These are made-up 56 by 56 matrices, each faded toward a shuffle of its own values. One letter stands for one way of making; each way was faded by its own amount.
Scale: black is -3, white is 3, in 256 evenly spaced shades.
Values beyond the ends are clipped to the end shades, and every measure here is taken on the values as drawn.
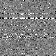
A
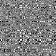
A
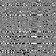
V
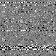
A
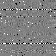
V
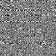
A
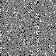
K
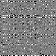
V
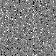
K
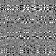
V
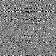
A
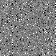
K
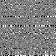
V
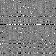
V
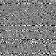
A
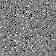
K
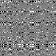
V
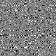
A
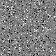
K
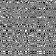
V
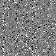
K
